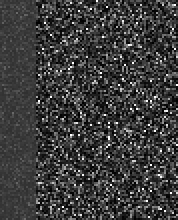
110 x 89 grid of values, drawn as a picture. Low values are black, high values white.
A vertical seam about 20% of the way across splits the table, and the left part is calmer. No overall slope runs across the table. The grain is fine, like static. Most values sit low, with a long tail of high ones.
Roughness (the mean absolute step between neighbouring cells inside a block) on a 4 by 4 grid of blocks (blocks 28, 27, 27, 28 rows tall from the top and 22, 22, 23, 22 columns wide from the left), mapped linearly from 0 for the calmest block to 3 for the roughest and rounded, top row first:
0333 / 0333 / 0333 / 0333
